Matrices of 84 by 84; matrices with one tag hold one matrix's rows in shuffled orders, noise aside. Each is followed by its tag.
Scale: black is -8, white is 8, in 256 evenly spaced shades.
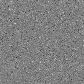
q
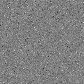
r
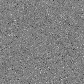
q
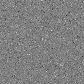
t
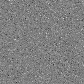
q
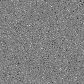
t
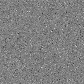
t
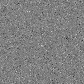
t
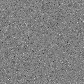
r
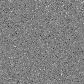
q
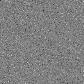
r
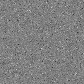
t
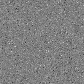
q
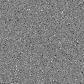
t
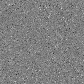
q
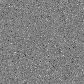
q
